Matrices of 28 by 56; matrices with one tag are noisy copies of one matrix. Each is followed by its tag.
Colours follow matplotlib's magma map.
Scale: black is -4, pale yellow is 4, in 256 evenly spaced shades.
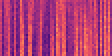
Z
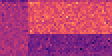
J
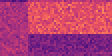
J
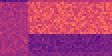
J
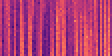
Z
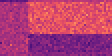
J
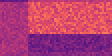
J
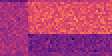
J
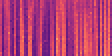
Z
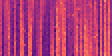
Z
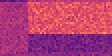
J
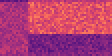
J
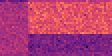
J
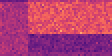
J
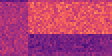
J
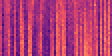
Z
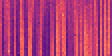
Z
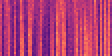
Z
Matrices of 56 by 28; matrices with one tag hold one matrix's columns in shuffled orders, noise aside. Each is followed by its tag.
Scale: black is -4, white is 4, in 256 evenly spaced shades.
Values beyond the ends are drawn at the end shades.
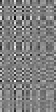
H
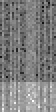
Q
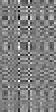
H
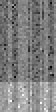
Q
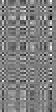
H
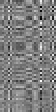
H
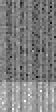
Q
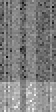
Q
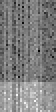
Q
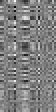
H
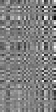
H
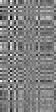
H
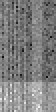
Q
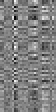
H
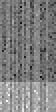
Q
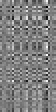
H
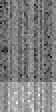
Q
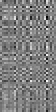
H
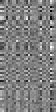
H
